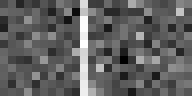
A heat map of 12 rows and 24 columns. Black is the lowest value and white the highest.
Most values sit low, with a long tail of high ones. On average the colour sits 40% of the way up the scale. There is no overall slope. Column 11 stands out from the rest.
